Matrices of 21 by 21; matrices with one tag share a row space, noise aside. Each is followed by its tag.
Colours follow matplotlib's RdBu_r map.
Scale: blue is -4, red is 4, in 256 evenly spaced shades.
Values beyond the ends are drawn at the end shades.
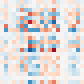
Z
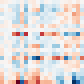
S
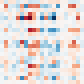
Z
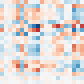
S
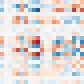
S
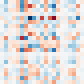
Z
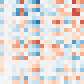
S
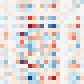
Z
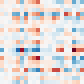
S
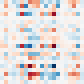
Z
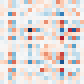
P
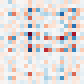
P
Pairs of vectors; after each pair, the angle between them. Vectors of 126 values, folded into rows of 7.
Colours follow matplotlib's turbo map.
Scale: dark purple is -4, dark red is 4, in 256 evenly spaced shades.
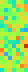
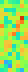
orthogonal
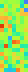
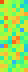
partly aligned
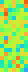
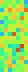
partly opposed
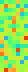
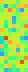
nearly opposite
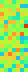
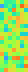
partly opposed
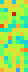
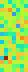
partly opposed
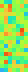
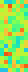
nearly parallel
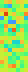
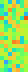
partly opposed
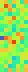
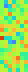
nearly opposite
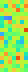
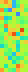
orthogonal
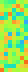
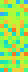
orthogonal
